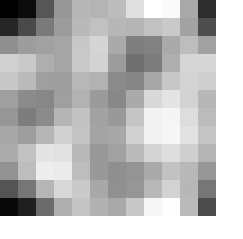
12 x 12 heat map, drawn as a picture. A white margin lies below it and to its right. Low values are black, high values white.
The ninth with the lowest average is the top left. The texture is blotchy. Overall the values sit about 70% of the way up the scale.
